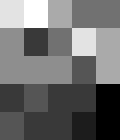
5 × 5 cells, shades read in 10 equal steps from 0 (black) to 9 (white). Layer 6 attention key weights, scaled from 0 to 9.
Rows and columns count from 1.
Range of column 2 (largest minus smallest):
7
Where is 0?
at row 4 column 5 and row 5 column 5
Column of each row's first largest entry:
2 4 5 2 1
